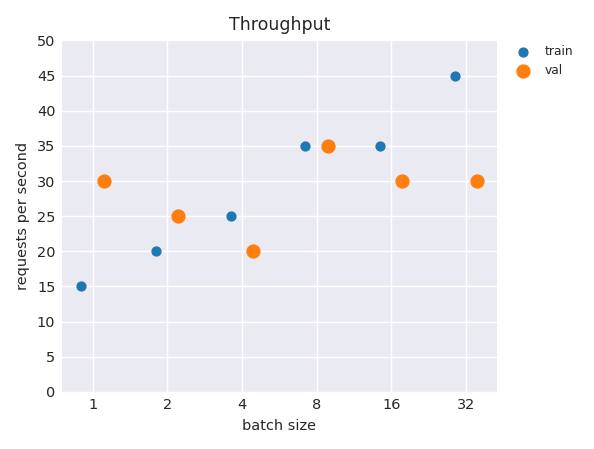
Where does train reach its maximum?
32
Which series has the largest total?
train
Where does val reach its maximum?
8
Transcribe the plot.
Title: Throughput
x-axis: batch size, ticks 1 2 4 8 16 32
y-axis: requests per second, ticks 0 5 10 15 20 25 30 35 40 45 50
Legend: train, val
Values:
train: 15 20 25 35 35 45
val: 30 25 20 35 30 30
